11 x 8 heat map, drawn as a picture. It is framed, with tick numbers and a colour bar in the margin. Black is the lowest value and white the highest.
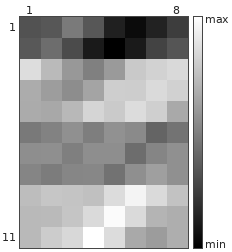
Seam: horizontal, 20% of the way down, the bottom part higher. Ninth with the highest average: bottom middle. Ninth with the lowest average: top middle. Stripes: horizontal, repeating 2 times.
